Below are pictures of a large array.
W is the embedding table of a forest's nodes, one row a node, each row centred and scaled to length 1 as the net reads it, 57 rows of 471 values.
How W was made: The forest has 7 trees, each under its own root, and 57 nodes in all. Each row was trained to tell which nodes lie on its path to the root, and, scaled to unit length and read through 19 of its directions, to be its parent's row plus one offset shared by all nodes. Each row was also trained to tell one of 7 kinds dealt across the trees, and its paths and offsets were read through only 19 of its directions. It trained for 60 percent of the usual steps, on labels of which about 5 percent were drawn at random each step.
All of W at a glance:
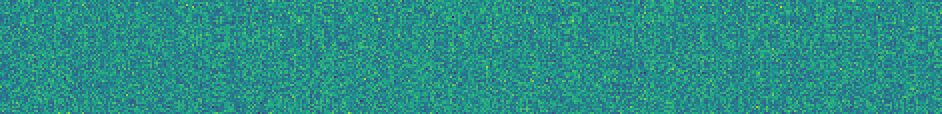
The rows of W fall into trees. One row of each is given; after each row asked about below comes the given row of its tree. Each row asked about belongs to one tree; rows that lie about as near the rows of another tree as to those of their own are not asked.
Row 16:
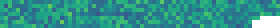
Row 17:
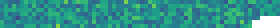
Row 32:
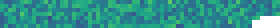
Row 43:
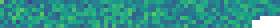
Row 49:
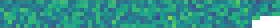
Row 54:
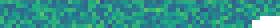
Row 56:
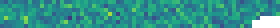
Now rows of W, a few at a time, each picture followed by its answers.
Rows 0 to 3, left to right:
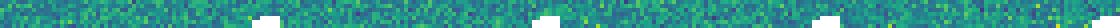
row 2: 56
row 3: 17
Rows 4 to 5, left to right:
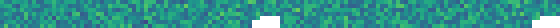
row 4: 32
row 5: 49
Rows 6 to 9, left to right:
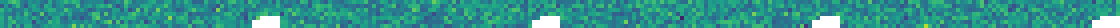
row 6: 17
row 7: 16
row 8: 56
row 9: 56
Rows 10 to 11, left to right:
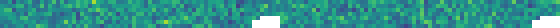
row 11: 56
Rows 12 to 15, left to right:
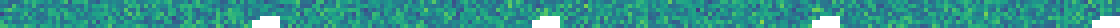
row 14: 56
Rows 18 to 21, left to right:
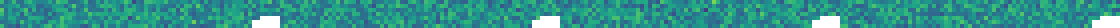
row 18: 17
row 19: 32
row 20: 49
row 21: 16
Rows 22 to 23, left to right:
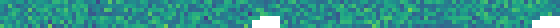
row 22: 49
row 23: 16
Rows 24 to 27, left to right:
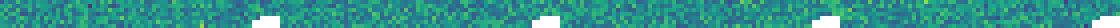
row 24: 56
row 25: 43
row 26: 43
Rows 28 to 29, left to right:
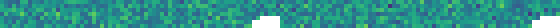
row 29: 56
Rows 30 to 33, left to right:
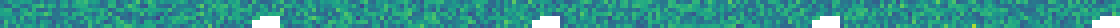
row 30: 16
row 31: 17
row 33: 43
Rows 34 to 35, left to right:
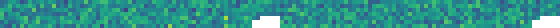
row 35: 17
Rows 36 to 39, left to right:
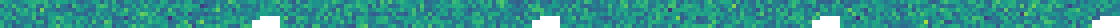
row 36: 17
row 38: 17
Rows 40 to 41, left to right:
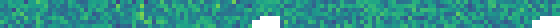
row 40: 56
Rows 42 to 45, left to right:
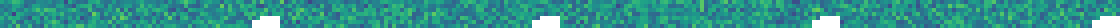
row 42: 43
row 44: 56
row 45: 32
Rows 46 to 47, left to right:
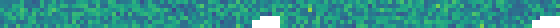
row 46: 43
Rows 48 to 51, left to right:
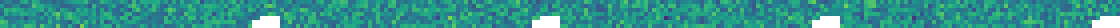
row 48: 16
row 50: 17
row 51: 17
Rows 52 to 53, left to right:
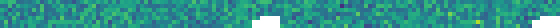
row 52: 54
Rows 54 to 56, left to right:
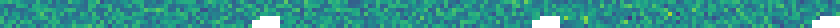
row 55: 49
